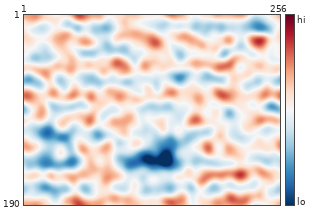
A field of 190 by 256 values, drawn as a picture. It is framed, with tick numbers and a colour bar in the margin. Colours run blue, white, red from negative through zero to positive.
The ninth with the lowest average is the bottom middle. There are no lone odd cells. There are two dips. Stripes running across repeat 7 times from top to bottom. The texture varies smoothly and slowly. No overall slope runs across the table.
